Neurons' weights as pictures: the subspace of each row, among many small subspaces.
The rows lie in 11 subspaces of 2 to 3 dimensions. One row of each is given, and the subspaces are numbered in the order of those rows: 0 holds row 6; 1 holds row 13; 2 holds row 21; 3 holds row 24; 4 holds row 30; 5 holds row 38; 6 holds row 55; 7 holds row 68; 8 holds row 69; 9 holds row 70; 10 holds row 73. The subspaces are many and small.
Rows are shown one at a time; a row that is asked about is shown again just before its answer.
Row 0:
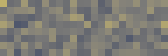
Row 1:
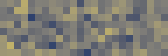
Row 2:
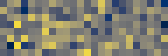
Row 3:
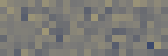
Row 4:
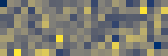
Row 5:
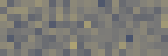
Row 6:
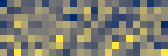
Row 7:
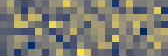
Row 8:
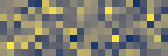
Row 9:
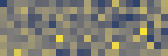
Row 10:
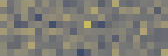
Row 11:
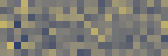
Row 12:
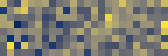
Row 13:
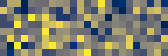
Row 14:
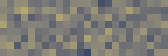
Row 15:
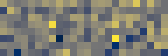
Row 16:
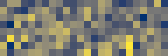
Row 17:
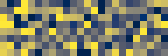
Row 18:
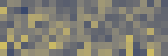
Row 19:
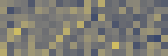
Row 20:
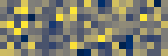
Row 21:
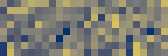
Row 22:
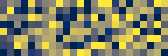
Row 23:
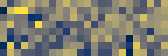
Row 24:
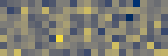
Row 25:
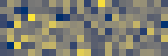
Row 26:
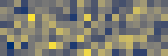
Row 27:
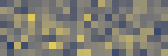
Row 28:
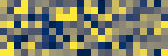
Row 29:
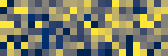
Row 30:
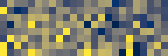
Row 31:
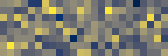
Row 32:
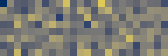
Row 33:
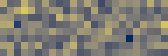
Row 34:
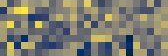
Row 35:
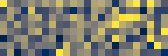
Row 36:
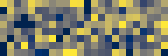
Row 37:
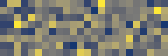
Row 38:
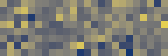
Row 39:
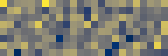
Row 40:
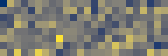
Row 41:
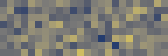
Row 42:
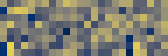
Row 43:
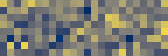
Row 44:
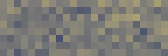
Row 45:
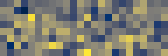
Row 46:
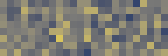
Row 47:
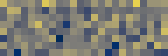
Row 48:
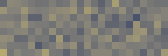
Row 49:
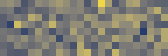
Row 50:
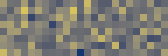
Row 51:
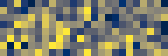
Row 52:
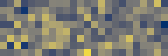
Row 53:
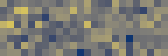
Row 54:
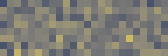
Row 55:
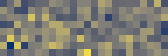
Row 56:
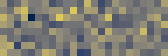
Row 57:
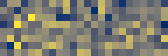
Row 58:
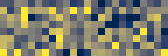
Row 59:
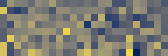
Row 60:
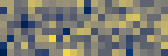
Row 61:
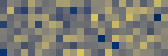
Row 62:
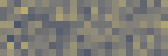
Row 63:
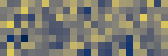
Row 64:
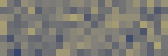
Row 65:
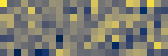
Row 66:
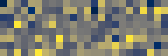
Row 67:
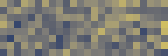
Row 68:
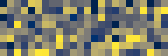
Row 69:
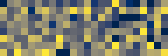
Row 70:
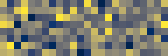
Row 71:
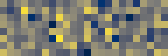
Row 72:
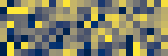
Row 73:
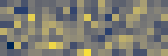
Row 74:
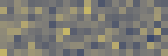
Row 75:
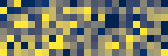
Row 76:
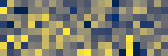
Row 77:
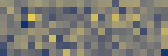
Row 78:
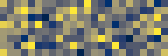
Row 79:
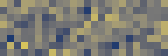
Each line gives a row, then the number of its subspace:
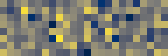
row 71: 3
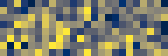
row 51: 6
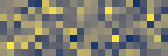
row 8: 7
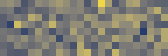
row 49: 8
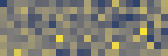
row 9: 8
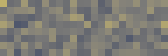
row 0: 0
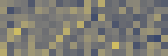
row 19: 2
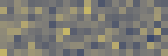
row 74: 5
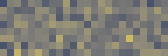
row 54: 0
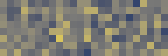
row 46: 3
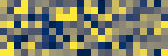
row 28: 6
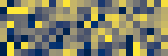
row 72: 2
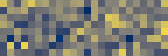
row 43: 6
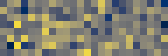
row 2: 1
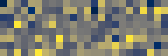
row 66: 7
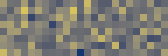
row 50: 5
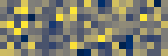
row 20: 5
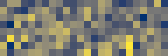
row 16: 5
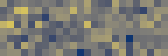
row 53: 4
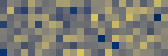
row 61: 4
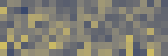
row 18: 2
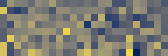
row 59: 4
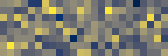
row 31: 7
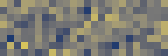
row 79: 6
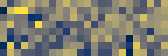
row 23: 2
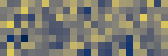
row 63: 5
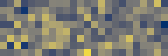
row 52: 6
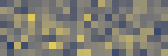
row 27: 10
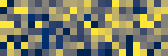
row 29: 4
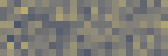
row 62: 6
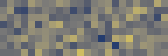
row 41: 4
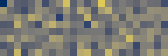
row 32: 3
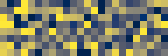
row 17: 8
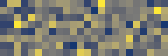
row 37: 8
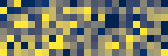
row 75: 1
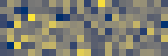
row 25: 9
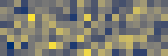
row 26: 10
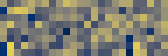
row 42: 2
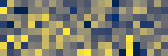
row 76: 4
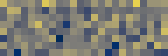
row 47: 3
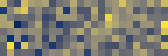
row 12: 1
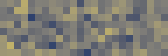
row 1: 10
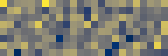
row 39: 3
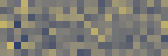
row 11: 1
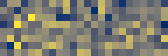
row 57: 9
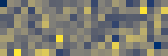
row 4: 7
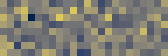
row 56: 9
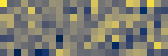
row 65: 7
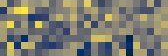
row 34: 2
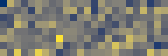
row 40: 7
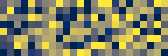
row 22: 5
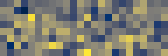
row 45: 10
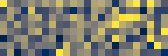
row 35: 8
